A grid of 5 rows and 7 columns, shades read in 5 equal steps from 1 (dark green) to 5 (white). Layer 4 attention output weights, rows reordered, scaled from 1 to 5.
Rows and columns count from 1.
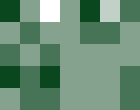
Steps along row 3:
up down up same same same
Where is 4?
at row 1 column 6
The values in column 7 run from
2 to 3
